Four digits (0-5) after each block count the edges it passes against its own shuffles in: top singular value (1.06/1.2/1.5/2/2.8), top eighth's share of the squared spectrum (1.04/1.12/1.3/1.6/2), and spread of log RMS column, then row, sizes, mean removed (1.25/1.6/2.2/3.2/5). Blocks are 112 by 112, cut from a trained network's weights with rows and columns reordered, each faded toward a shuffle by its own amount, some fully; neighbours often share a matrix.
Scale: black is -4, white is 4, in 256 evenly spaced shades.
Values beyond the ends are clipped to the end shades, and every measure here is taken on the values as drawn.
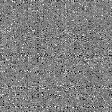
3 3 1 3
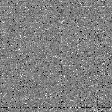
3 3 2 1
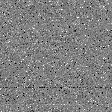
2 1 0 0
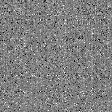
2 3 0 2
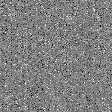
2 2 0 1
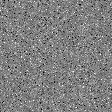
1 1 0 0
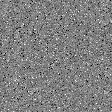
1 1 0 0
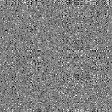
4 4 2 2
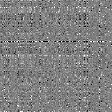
4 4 3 2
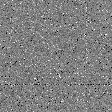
2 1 0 1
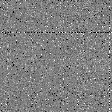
3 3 2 1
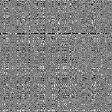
4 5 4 3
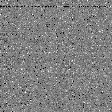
3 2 1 1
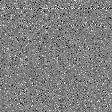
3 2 0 1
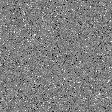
1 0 0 0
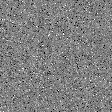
1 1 0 0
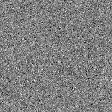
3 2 0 0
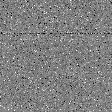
2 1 0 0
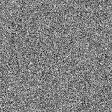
3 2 0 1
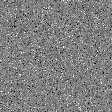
1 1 0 0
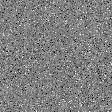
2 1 0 1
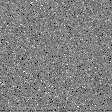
1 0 0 0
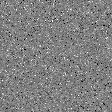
0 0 0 0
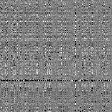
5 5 4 2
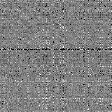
4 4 3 2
